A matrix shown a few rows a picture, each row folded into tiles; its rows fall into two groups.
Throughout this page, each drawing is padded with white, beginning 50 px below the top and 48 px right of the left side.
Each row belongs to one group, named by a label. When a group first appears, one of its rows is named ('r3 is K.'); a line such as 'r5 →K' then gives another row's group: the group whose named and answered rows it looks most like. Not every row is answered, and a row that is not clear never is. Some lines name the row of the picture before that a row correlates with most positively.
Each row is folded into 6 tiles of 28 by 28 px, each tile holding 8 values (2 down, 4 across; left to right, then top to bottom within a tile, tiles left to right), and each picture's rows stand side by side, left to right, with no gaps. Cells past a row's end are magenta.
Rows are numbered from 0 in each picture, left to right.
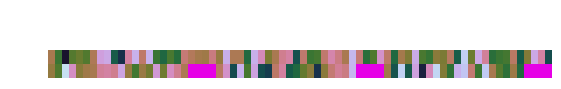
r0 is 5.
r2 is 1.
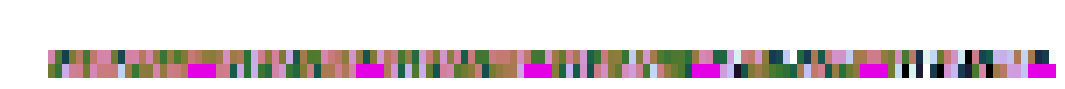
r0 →5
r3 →1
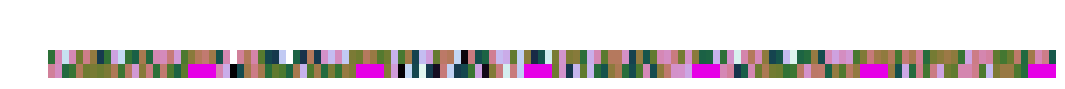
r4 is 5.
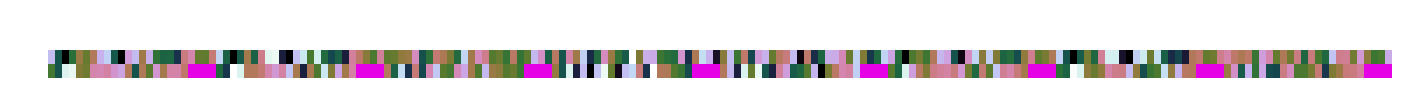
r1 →5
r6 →5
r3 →1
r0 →5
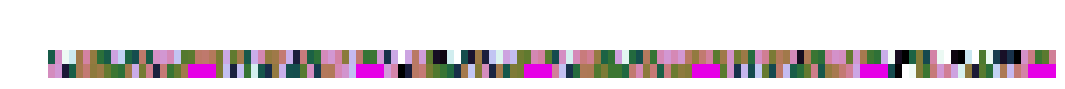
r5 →5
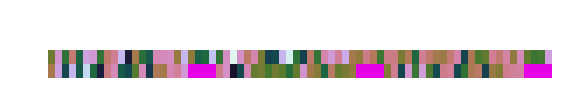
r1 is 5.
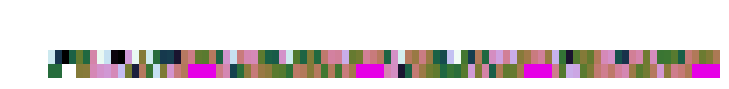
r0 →5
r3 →5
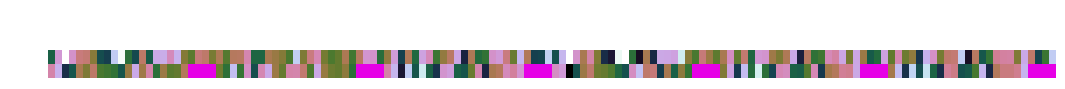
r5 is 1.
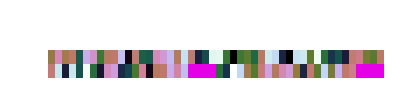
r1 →5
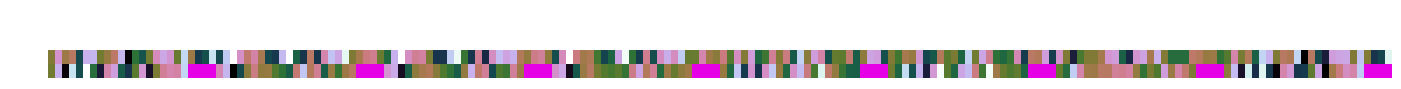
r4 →1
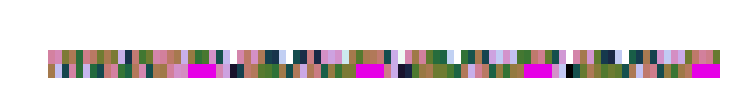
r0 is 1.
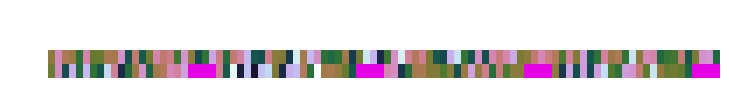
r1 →1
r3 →1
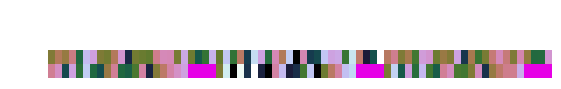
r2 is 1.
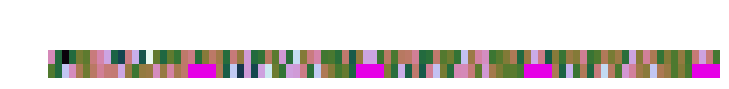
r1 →1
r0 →5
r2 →1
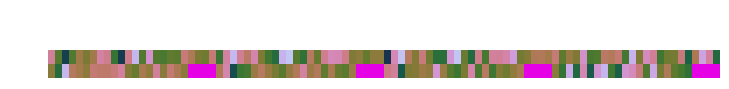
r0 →5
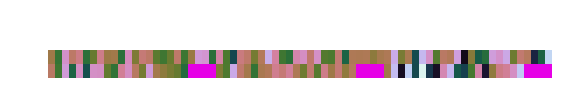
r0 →1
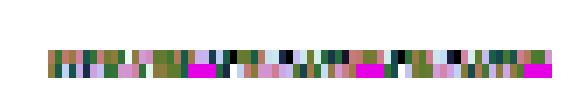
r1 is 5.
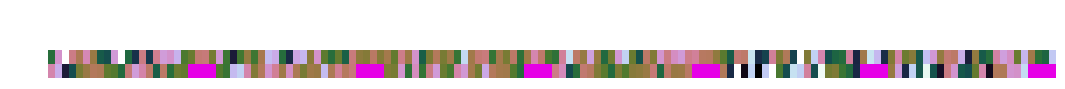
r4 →1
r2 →1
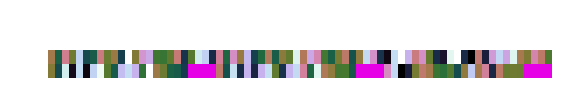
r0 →1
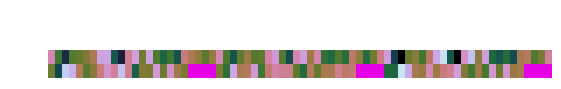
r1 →5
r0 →5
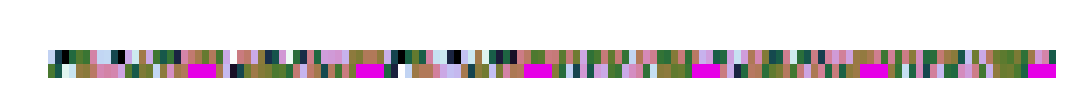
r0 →5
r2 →5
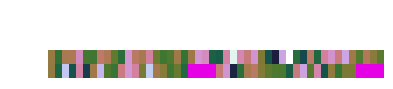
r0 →1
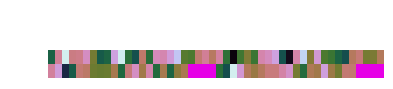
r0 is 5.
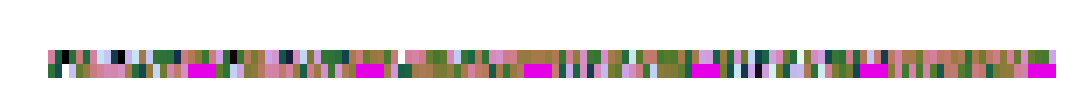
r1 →5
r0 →5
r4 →1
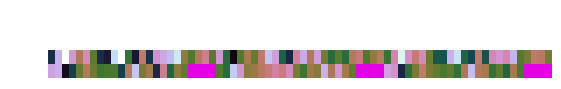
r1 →5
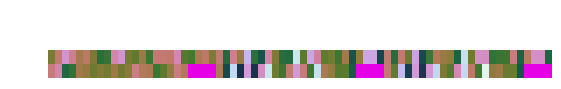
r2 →1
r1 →1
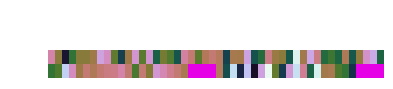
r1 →1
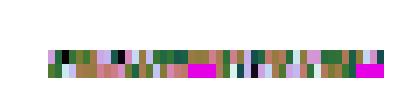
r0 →5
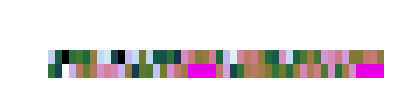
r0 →5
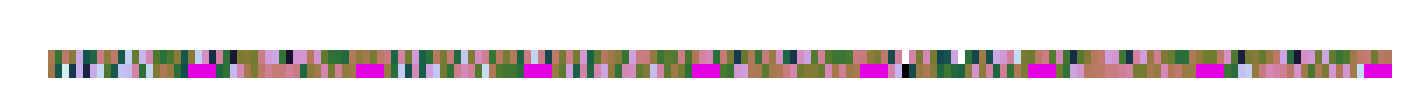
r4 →5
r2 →1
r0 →1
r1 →5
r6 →5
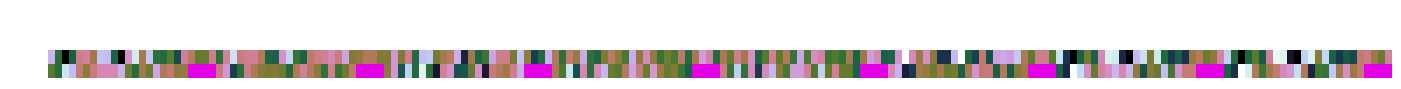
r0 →5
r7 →5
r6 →5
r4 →1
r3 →1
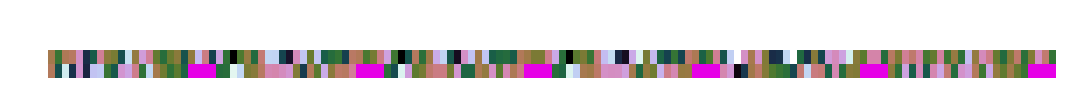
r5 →1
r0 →1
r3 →5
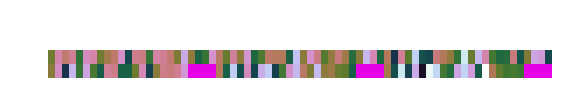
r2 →1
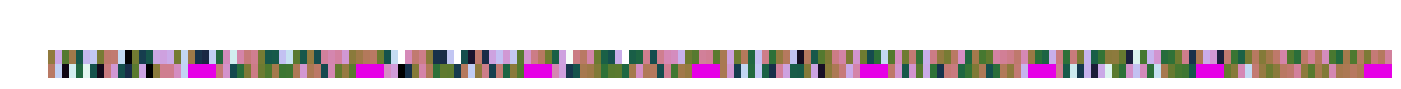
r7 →5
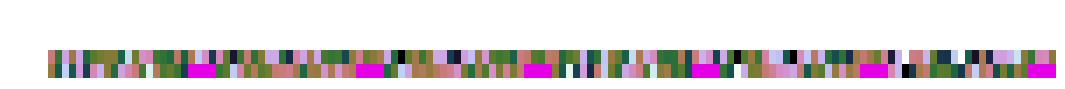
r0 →1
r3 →1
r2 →5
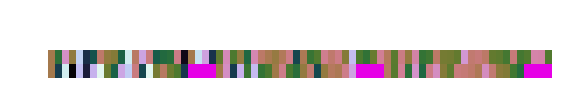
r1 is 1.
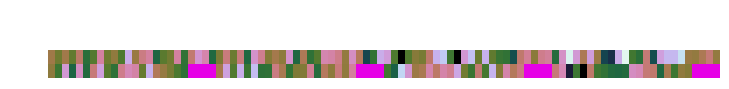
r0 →1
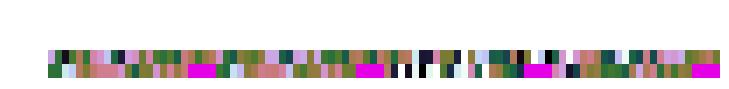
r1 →5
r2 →1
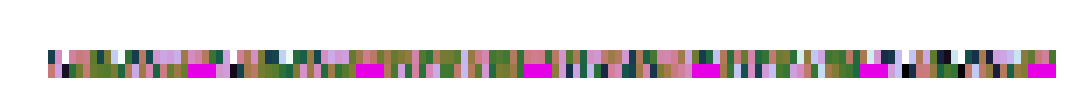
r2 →1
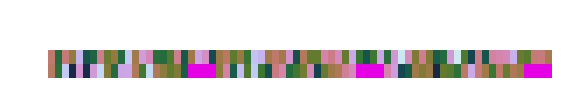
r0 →1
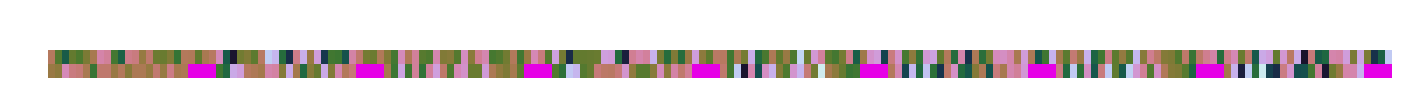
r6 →1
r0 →5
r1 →5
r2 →1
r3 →5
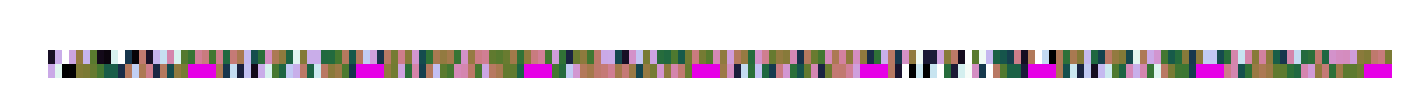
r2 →1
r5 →1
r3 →5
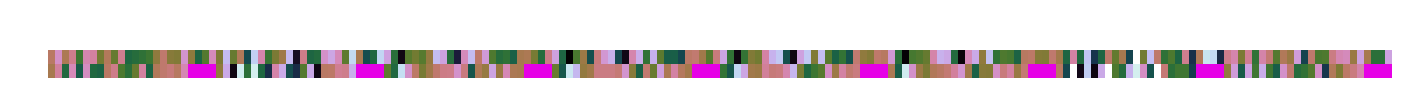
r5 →5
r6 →1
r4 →5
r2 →5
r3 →5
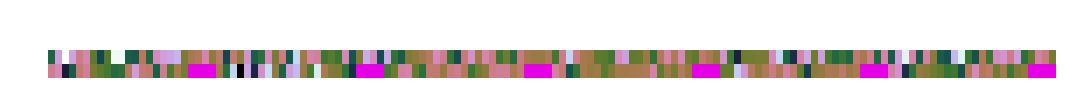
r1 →1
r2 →5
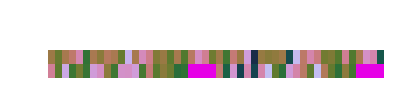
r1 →1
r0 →1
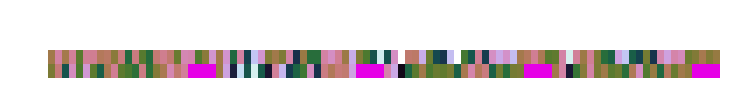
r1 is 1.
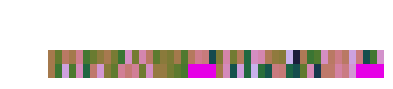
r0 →1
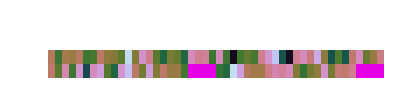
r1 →5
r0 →1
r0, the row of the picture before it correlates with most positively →0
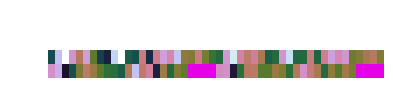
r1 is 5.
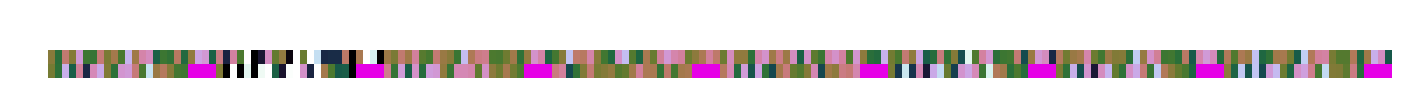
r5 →1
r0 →1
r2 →1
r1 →1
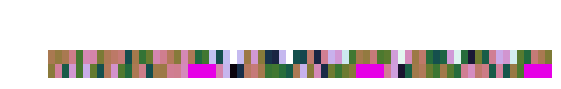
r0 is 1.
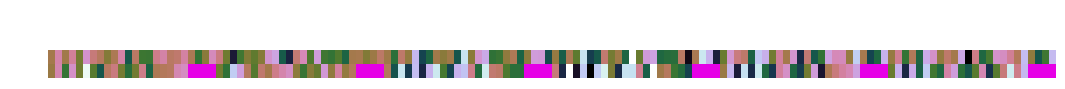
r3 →1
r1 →5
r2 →1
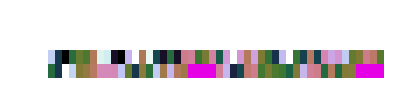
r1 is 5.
